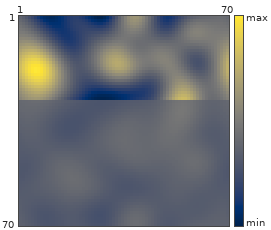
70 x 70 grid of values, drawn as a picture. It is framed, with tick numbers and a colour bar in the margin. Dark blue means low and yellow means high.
Histogram: skewed, a long tail of high values. Lone odd cells: none. Seam: horizontal, 40% of the way down, the bottom part calmer. Average level on the scale: 40%.
